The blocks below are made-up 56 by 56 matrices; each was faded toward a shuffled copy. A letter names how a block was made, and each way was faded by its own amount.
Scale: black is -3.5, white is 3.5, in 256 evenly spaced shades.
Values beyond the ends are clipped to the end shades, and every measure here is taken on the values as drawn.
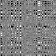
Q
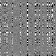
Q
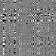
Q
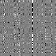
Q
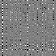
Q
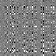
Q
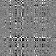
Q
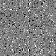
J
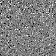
J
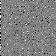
J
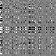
Q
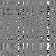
Q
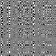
Q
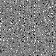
J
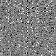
J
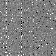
J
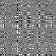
Q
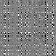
Q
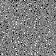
J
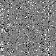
J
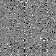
J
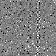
J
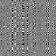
Q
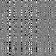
Q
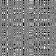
Q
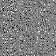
J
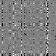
Q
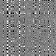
Q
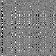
Q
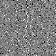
J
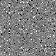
J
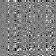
Q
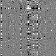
Q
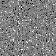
J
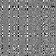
Q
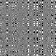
Q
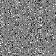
J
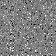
J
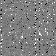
J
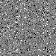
J
